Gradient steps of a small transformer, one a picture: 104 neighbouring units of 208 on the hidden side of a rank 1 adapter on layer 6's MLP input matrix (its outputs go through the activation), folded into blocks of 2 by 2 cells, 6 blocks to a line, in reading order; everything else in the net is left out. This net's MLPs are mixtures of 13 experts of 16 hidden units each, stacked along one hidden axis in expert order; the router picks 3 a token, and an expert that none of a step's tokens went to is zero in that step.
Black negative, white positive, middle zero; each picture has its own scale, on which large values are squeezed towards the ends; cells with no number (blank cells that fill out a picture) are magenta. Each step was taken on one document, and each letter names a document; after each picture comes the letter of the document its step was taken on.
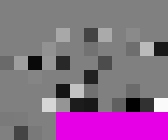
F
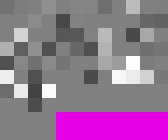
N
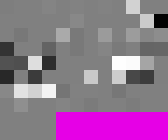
N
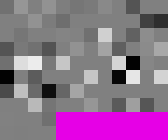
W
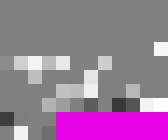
F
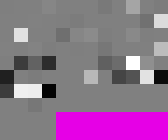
N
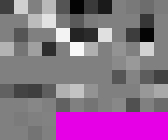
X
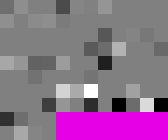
F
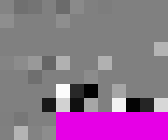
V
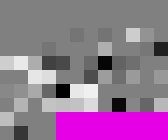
F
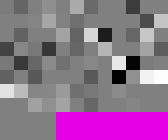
N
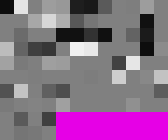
X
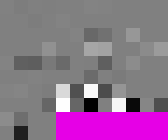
V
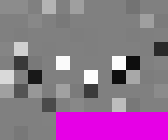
W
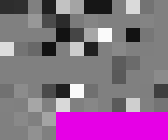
X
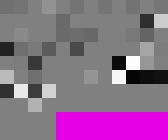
N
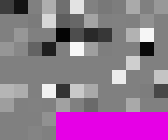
X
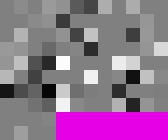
W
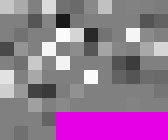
W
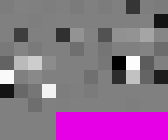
N
